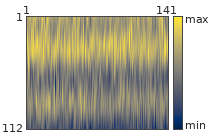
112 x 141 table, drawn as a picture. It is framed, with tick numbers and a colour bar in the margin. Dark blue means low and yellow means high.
Slope: up to the top. Stripes: horizontal, repeating 2 times. Histogram: bell-shaped.
